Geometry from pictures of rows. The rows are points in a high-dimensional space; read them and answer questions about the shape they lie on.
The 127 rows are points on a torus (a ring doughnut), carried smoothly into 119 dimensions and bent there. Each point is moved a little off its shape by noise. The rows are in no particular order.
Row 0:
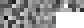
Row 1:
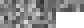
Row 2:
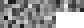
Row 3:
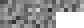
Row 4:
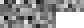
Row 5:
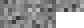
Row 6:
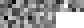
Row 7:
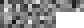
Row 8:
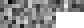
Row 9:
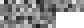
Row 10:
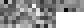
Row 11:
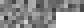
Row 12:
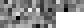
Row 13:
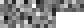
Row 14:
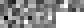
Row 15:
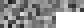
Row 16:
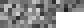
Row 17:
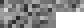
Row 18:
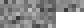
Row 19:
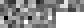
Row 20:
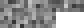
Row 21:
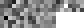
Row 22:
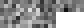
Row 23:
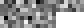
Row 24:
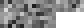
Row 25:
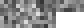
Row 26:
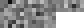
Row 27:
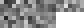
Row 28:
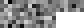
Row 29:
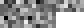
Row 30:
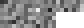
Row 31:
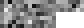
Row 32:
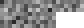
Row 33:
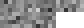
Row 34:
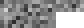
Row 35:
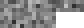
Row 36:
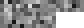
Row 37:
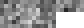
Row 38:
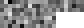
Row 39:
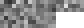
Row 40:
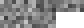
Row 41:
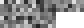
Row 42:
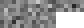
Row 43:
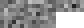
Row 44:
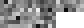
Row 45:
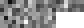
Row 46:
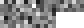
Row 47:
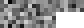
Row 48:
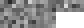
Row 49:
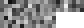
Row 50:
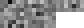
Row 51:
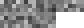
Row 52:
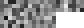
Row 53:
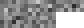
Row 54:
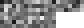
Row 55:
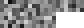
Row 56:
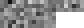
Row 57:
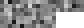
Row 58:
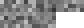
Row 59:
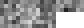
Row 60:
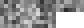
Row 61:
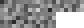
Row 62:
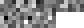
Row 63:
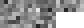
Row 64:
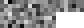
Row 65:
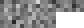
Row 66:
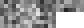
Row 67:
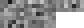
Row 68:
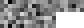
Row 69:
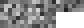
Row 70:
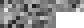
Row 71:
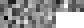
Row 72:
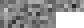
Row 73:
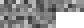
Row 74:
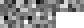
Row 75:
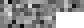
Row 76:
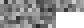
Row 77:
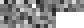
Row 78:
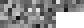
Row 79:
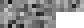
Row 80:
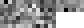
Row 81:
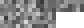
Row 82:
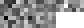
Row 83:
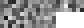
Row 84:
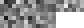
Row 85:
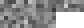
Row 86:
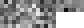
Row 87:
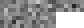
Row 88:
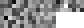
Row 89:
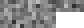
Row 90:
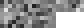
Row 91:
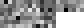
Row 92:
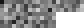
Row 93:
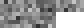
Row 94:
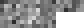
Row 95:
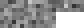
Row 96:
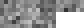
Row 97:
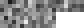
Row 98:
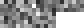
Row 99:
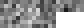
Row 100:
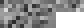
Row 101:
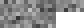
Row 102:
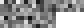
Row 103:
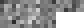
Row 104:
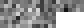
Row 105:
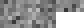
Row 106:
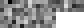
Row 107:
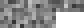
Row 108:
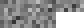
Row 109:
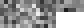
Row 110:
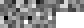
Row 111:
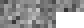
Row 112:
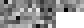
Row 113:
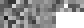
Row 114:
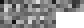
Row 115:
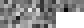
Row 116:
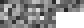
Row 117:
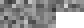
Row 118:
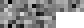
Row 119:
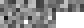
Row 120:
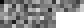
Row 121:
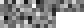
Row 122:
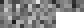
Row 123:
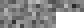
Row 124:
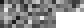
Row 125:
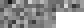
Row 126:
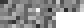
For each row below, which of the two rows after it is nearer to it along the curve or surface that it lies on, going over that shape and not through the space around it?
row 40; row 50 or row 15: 50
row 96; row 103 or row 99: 103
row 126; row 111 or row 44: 44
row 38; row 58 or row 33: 58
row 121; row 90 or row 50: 50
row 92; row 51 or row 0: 51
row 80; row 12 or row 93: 12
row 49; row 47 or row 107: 47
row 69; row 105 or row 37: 37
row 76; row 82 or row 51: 51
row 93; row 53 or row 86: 53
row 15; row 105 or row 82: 82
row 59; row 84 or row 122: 122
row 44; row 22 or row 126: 126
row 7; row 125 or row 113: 125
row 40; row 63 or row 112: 63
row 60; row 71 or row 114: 114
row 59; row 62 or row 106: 62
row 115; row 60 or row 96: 60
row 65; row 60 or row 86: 60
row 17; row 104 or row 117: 117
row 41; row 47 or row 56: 56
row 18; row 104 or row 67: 104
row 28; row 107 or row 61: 107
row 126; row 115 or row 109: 115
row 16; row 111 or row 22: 22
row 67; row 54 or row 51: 51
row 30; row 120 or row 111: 120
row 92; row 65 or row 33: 33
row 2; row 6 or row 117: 6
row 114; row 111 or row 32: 111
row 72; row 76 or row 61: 61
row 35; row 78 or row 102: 102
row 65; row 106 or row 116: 106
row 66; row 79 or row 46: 46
